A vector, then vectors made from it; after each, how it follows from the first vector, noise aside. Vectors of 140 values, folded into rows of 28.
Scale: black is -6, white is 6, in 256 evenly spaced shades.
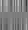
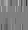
partly zeroed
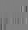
partly zeroed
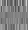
sign-scrambled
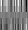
scaled up
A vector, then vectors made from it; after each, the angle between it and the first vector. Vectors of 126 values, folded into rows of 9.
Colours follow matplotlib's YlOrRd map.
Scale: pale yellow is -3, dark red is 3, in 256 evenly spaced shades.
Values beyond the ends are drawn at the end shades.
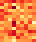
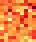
orthogonal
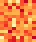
partly opposed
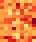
partly opposed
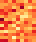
orthogonal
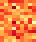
nearly parallel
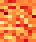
partly aligned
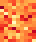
partly opposed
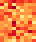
nearly parallel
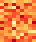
nearly opposite
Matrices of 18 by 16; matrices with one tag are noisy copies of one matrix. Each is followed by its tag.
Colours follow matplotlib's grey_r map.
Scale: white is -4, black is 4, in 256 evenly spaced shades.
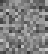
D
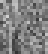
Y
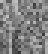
Y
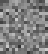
D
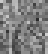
Y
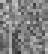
Y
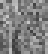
Y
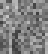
Y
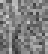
Y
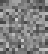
D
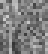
Y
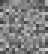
D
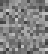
D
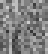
Y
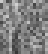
Y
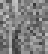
Y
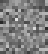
D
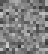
D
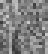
Y
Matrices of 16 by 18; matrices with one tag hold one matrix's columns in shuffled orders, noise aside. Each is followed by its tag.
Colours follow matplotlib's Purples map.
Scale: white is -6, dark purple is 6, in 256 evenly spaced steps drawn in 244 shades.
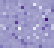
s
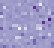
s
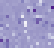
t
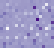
s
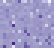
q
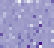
q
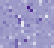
t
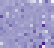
q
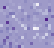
s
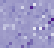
s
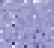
q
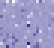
q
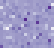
s
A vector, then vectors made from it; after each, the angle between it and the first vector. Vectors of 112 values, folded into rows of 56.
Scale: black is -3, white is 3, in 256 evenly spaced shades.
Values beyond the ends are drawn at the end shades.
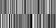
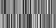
partly aligned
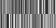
partly opposed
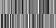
partly opposed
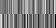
orthogonal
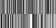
nearly opposite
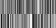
nearly opposite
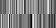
nearly parallel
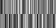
partly aligned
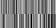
partly aligned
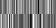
nearly parallel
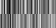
partly opposed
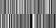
nearly parallel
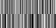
orthogonal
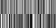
nearly parallel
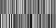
nearly parallel
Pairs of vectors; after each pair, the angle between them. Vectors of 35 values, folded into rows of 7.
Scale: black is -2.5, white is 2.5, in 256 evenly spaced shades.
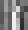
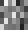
partly aligned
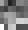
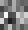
orthogonal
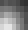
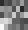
partly aligned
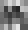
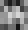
nearly opposite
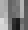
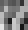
orthogonal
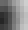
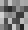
orthogonal
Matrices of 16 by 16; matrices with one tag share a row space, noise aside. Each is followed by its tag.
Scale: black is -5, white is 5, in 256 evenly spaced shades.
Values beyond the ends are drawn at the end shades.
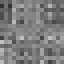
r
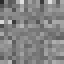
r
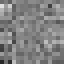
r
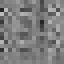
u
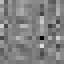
u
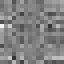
r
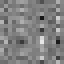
u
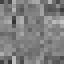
r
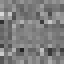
r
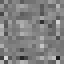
u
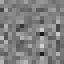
u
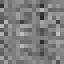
u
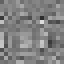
u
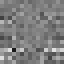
r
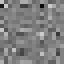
u
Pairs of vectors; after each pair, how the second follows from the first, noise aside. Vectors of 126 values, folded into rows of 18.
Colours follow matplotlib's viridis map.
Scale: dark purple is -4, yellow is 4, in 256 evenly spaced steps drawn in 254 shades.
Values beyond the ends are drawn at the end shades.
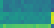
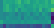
negated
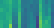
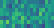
shuffled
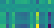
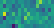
shuffled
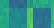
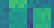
negated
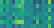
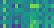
reversed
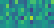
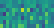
reversed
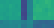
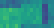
wrapped around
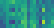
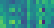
negated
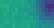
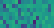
shuffled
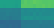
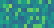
shuffled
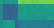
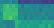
negated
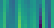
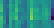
wrapped around
